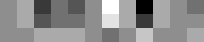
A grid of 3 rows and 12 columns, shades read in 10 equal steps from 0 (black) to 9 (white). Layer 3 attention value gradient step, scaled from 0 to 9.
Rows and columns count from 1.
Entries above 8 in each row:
1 0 0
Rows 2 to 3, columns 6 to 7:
5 8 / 5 4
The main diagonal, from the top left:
5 6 6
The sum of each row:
55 59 65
